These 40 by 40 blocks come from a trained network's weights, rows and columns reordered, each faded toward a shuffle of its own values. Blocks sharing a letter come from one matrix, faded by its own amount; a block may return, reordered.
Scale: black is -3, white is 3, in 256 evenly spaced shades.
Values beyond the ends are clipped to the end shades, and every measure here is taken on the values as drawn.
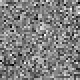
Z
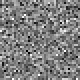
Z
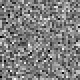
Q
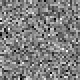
Q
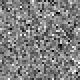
Q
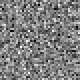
Z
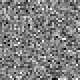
Z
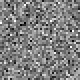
Q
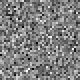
Q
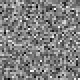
Q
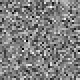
Q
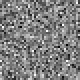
Q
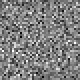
Q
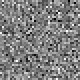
Q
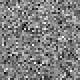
Q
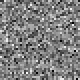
Z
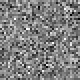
Q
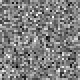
Z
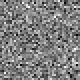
Z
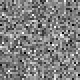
Z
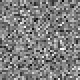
Z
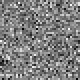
Q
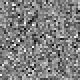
Z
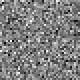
Z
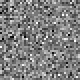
Q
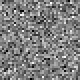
Q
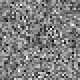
Q
